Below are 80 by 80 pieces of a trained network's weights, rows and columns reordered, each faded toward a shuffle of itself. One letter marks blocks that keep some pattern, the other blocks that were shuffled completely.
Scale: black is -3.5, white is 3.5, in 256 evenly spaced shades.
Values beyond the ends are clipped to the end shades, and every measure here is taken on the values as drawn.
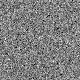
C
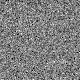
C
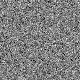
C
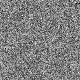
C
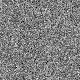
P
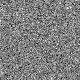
P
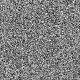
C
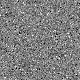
P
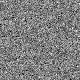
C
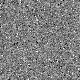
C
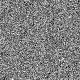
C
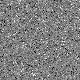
C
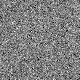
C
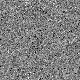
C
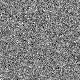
P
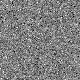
P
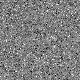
P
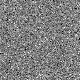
C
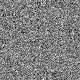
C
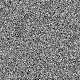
P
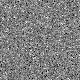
P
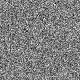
P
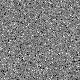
P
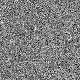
C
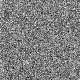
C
